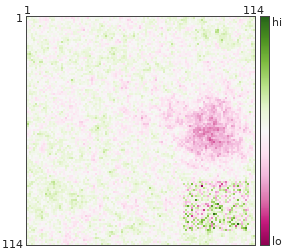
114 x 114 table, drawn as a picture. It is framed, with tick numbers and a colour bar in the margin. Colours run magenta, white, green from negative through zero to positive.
Roughest part: bottom right. Dips: one, in the middle right. Ninth with the lowest average: middle right. Stripes: none. Odd patch: rougher, in the bottom right. Average level on the scale: 50%.
